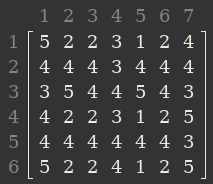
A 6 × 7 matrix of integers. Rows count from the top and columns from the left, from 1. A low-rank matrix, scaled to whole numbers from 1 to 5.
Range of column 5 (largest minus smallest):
4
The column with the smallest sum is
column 5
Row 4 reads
4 2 2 3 1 2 5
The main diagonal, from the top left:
5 4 4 3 4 2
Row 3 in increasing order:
3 3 4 4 4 5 5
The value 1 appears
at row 1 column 5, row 4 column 5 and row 6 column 5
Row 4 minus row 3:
1 -3 -2 -1 -4 -2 2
